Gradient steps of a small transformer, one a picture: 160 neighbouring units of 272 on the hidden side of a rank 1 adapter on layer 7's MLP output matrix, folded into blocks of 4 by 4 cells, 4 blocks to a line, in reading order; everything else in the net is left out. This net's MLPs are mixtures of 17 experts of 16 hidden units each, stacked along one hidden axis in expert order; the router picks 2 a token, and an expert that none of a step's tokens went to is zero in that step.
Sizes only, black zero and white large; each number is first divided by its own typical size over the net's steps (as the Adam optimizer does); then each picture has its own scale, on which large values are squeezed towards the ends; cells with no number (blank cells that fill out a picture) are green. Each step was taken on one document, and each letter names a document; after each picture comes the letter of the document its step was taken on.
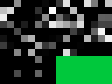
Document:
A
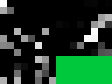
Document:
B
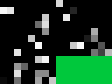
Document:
B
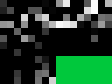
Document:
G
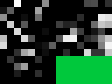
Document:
A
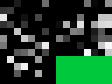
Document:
A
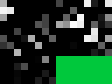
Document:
B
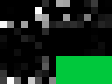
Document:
G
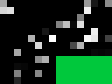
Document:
B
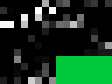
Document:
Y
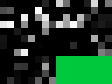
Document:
Y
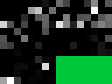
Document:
G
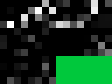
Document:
Y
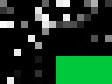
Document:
G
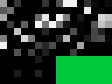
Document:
A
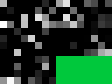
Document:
Y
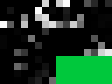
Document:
Y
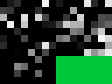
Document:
A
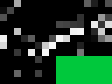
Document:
A
